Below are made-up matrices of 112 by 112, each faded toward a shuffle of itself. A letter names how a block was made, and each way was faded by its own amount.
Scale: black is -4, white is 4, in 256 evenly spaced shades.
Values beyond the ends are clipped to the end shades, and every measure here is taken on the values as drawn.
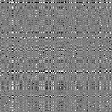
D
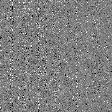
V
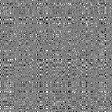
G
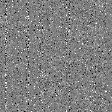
V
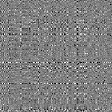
G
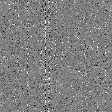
V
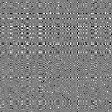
D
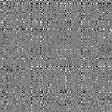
G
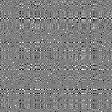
D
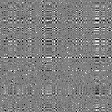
D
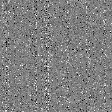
V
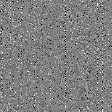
V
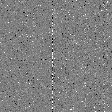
V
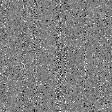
V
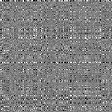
G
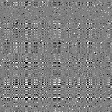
D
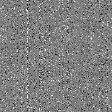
V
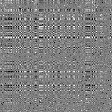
D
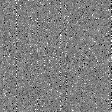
V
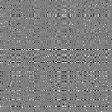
D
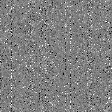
V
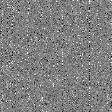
V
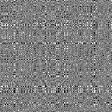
G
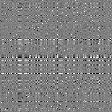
D
